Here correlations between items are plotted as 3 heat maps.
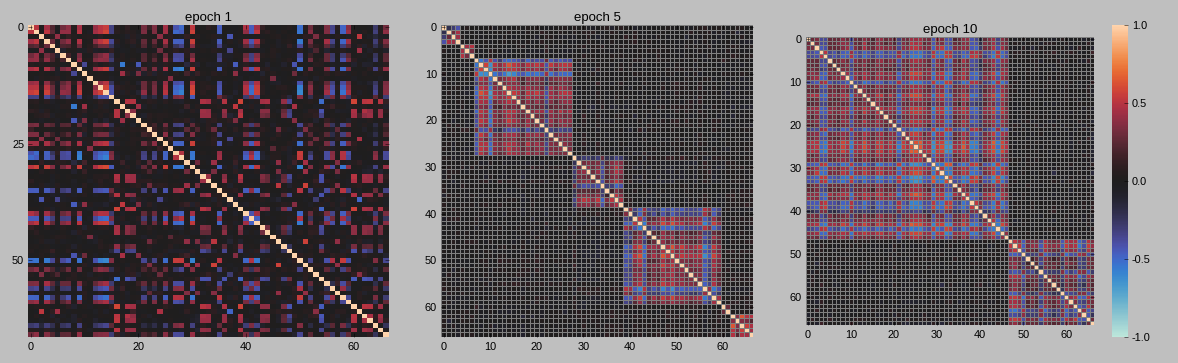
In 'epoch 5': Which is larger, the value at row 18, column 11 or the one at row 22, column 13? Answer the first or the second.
the first
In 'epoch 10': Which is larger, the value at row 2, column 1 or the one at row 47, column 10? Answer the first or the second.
the first
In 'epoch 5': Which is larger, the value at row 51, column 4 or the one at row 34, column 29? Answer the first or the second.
the first
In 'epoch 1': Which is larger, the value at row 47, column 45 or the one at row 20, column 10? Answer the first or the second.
the second
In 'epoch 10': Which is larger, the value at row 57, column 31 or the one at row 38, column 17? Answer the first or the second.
the first
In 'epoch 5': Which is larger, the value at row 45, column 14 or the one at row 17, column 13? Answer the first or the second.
the second
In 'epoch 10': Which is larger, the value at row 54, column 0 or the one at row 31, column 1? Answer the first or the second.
the second
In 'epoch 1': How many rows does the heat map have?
67
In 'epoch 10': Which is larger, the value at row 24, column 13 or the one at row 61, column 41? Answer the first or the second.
the first
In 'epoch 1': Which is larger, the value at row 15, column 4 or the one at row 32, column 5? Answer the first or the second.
the second
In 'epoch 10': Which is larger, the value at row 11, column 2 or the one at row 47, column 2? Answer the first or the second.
the first
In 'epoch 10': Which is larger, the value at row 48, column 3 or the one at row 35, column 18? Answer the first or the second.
the second
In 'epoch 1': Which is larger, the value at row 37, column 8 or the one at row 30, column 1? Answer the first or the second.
the second
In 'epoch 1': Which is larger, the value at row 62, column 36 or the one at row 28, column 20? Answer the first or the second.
the first
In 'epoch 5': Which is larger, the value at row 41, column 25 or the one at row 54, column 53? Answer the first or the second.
the second
